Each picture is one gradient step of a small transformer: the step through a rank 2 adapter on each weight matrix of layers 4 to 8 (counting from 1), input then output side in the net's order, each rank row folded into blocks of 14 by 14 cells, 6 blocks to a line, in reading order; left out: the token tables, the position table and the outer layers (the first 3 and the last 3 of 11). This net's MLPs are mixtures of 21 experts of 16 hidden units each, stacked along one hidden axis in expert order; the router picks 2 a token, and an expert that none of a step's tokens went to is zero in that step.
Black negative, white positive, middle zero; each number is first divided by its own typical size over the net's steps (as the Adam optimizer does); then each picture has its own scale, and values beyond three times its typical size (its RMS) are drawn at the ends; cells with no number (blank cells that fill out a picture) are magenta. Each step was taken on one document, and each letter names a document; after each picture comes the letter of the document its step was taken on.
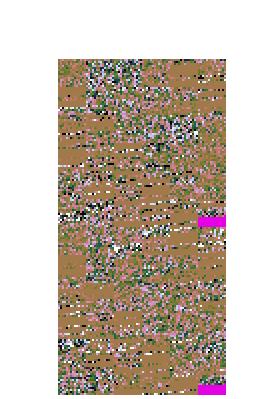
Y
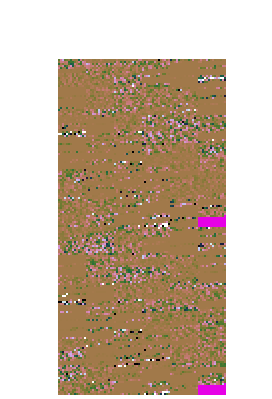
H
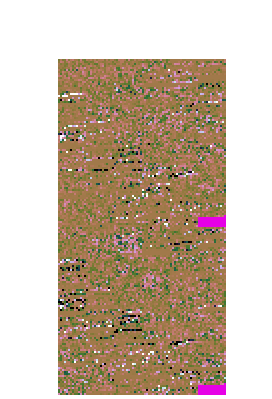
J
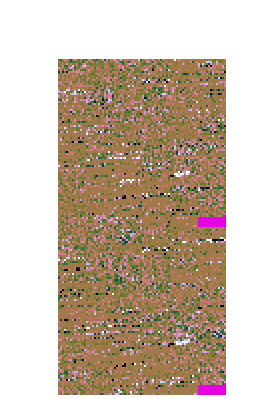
J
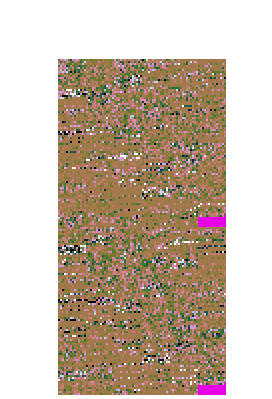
J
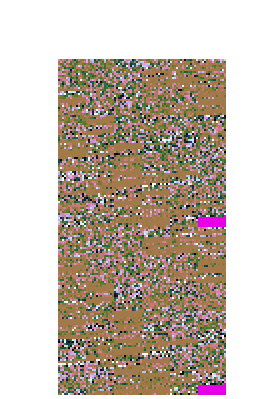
Y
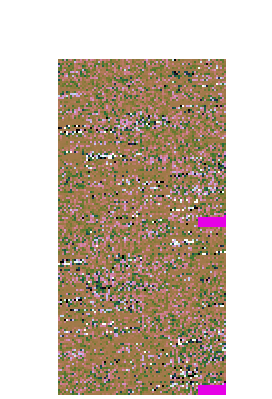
J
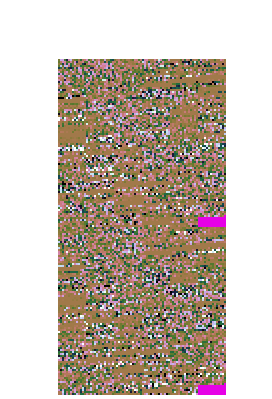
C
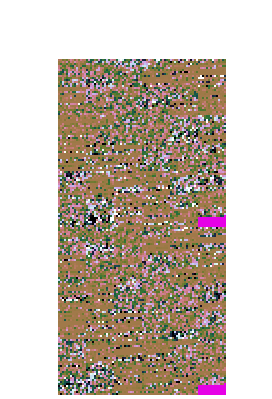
Y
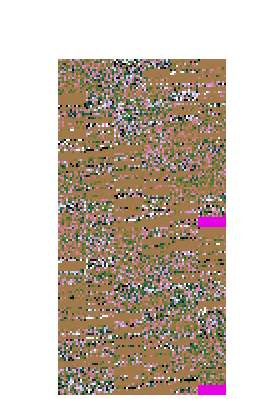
C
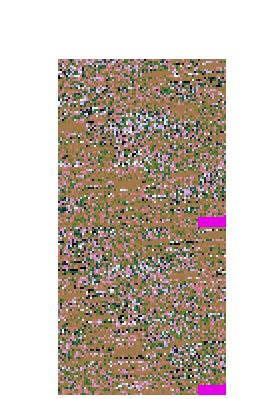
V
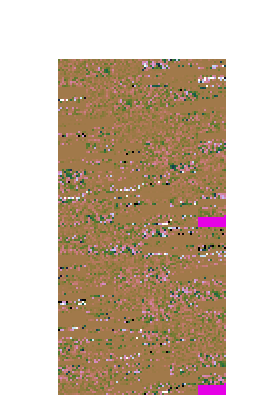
H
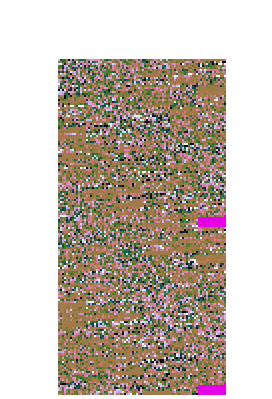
V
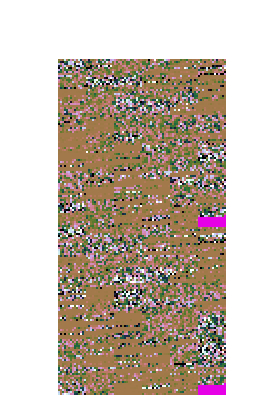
Y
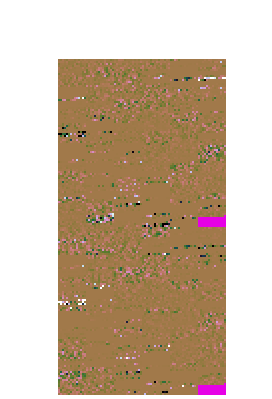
H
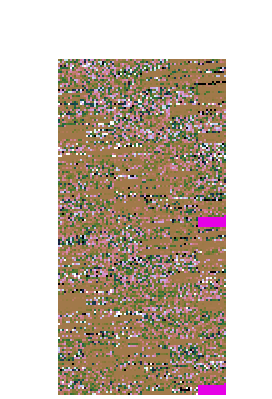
C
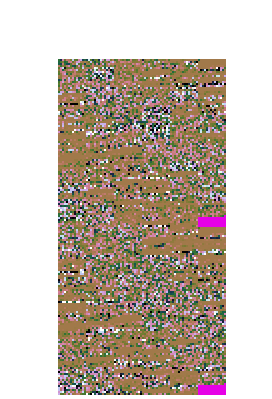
C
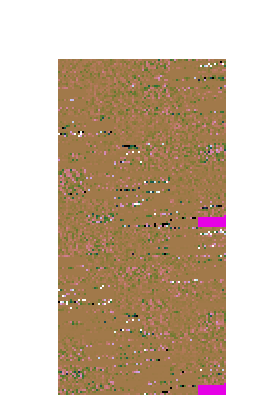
H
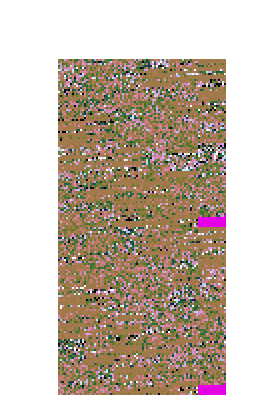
C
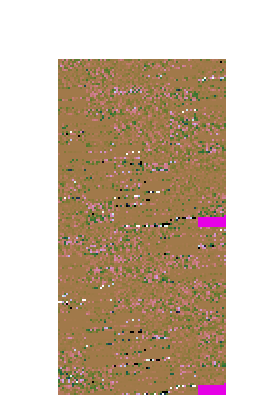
H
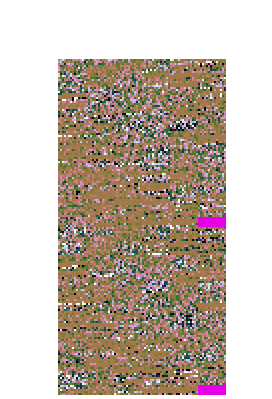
V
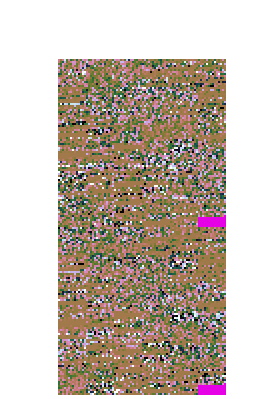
V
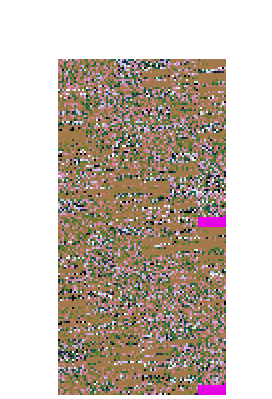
C
